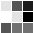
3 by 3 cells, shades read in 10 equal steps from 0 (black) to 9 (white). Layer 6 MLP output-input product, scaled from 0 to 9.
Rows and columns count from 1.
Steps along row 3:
up same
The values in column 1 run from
3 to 9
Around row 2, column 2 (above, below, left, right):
3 4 9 0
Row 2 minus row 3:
6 4 -4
